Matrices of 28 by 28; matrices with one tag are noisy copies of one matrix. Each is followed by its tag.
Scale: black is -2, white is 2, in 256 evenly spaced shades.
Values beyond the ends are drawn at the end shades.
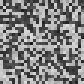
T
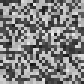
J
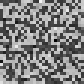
J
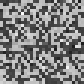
J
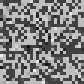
J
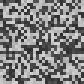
J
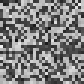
J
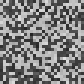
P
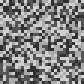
P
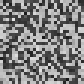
T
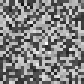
P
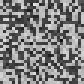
T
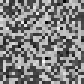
P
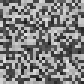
J
